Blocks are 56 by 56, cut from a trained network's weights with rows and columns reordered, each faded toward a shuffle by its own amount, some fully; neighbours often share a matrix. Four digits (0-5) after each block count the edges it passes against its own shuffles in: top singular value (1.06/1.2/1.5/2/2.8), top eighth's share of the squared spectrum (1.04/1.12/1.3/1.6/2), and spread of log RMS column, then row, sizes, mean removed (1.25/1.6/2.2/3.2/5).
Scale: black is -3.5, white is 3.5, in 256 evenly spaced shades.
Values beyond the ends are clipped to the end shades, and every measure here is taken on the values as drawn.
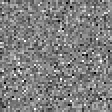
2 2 0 0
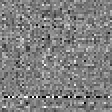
3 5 2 2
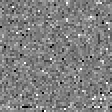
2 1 0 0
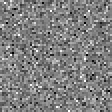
1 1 0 0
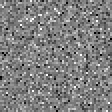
0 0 0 0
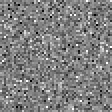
0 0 0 0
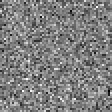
1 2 0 0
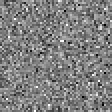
1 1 0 0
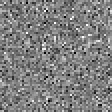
2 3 1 1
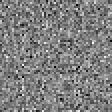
2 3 1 1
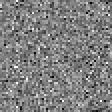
2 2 1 0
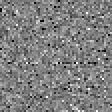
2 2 0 1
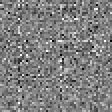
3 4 2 2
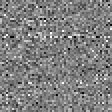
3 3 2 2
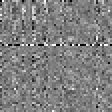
4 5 2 2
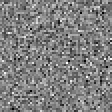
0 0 0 0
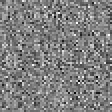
3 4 1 3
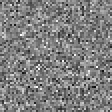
3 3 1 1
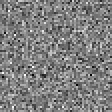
2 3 0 1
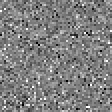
0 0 0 0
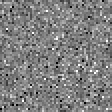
0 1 0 0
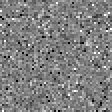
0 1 0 1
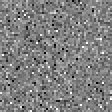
0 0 0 0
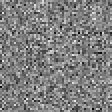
3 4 1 2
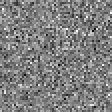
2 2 0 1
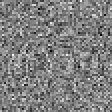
3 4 1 2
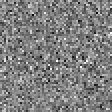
2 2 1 1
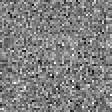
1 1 0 0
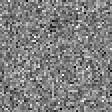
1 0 0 0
